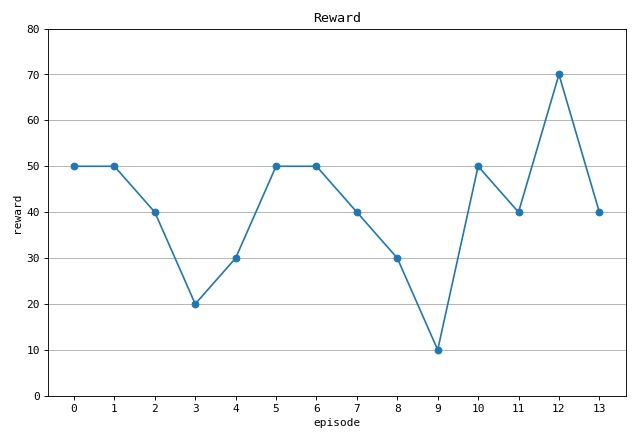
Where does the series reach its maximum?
12
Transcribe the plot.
Title: Reward
x-axis: episode, ticks 0 1 2 3 4 5 6 7 8 9 10 11 12 13
y-axis: reward, ticks 0 10 20 30 40 50 60 70 80
Values:
50 50 40 20 30 50 50 40 30 10 50 40 70 40
